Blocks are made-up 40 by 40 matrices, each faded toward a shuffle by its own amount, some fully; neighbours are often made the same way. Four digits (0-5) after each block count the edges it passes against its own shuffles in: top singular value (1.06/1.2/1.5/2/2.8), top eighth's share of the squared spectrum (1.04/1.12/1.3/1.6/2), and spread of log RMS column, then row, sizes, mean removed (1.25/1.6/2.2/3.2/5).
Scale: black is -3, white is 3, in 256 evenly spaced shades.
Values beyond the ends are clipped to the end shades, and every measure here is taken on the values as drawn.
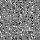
3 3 2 0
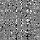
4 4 3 1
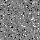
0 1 0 0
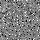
1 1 0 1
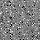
2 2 1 0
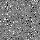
2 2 1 0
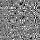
3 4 2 1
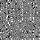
3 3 2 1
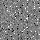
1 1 0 0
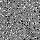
0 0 0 0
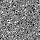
0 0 0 0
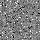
0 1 0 0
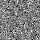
0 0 0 0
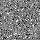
0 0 0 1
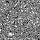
0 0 0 0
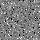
0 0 0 0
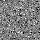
1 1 0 1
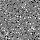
0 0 0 0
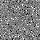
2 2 0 0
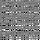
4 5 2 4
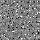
2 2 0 1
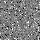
0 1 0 0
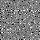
2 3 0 1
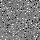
0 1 0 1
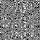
3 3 2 1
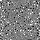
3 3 1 0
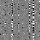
4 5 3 1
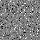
2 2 0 0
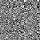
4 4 2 2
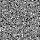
2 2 0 0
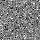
0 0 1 0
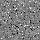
1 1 0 0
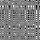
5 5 3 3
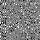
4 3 2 1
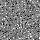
1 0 0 0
